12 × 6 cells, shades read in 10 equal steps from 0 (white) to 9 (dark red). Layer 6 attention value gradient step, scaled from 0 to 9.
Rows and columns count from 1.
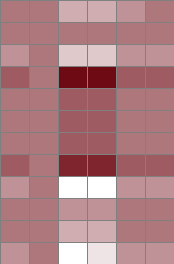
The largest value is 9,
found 2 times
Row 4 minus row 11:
1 0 6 6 1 1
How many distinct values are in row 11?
2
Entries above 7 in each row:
0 0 0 2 0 0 0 2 0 0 0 0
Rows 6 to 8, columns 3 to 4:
6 6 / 6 6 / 8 8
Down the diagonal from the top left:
5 5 2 9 5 5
